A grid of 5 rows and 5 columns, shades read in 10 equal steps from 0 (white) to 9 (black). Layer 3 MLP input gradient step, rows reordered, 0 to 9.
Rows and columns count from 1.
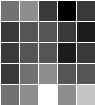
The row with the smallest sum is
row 5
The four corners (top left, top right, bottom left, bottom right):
5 7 5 2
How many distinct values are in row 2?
3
